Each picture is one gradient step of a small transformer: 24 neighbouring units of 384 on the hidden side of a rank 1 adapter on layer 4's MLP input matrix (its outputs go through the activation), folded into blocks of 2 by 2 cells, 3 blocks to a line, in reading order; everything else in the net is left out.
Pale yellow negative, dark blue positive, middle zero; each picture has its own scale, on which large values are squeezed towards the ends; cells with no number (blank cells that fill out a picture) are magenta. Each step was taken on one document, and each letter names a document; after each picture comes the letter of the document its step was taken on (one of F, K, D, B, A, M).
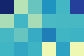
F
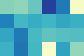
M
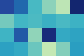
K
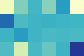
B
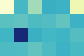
B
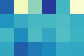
M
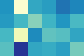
F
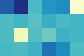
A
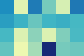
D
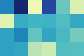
M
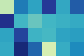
M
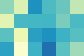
D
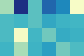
A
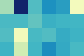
A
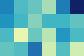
F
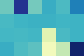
K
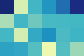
F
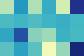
K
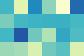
K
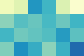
B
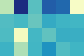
A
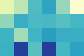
B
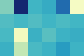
A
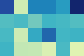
F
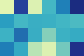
K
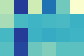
B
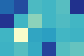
F
